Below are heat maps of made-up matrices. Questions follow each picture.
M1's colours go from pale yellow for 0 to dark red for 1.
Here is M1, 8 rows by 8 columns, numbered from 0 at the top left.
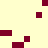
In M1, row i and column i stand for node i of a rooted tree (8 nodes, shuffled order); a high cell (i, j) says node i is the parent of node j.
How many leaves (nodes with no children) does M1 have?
3
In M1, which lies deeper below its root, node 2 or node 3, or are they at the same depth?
the same depth
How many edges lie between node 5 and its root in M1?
0
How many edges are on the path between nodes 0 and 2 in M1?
2
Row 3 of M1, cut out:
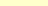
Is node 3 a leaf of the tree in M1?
yes
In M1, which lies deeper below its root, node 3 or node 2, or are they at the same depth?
the same depth
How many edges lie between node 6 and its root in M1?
4
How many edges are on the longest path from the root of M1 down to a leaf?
5
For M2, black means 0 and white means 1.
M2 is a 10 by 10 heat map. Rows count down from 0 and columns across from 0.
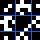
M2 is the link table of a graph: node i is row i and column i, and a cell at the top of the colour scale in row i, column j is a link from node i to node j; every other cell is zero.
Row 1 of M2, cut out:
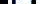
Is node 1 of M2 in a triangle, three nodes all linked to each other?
yes
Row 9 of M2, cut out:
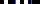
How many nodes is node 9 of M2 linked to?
3
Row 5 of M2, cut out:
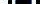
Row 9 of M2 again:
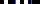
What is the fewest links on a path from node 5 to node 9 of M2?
2
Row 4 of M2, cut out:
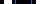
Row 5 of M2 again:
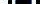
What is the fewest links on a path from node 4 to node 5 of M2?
2
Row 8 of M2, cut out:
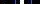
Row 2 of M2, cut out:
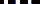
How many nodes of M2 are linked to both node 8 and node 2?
0
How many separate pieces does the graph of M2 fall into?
1
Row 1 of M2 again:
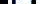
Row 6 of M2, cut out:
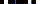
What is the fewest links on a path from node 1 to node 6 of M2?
1
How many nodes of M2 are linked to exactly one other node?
3
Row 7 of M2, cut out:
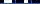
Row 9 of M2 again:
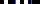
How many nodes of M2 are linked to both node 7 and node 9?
2
